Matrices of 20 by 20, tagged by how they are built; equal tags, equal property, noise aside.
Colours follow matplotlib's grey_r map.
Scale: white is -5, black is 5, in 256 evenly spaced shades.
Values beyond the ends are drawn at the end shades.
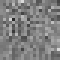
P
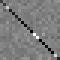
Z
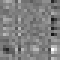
P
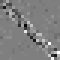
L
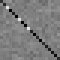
Z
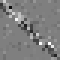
L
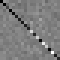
Z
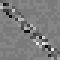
L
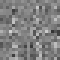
P
